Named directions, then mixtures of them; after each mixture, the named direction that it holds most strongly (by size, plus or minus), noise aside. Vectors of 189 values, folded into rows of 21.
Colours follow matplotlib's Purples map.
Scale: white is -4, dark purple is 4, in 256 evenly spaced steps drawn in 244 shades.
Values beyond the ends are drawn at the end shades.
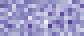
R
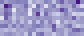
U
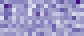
U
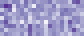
R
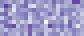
R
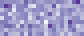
R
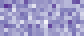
R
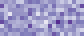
R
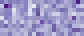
U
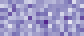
R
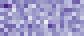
R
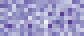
R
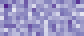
U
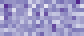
U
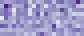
U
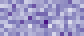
R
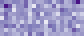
U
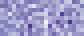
R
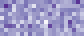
R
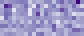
U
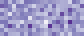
R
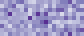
R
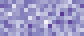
R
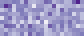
R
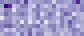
U
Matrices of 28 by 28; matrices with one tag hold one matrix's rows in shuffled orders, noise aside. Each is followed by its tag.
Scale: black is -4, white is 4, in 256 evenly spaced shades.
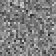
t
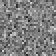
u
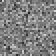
u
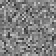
u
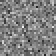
u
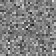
t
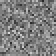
t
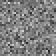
t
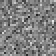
u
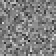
u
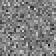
t
